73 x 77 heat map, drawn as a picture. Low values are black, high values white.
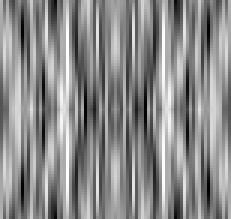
The values follow a bell shape. Streaks run downward. Its left and right halves mirror each other, and so do its top and bottom. No overall slope runs across the table. The ninth with the lowest average is the centre.
